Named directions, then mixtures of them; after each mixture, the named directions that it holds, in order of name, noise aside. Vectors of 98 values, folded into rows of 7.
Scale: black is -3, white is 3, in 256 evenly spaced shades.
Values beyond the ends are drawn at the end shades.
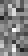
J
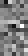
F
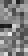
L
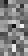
F, J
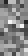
F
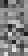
F, J, L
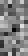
F, J, L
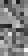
F, L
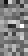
F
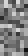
F, J, L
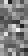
F, J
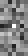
F, J, L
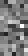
F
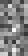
J, L
